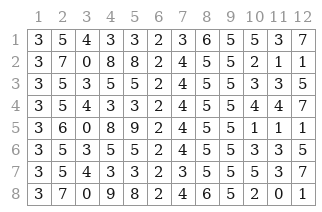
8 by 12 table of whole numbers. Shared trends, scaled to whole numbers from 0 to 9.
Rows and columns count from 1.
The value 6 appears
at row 1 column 8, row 5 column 2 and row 8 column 8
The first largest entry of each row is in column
12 4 2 12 5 2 12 4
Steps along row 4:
up down down same down up up same down same up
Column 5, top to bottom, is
3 8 5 3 9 5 3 8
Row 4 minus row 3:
0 0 1 -2 -2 0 0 0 0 1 1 2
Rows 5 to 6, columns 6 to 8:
2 4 5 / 2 4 5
